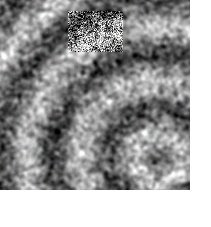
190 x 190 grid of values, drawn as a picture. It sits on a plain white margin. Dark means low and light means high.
Odd patch: rougher, in the top middle. Roughest part: top middle. Rings: centred on the bottom right. Average level on the scale: 50%. Slope: none.
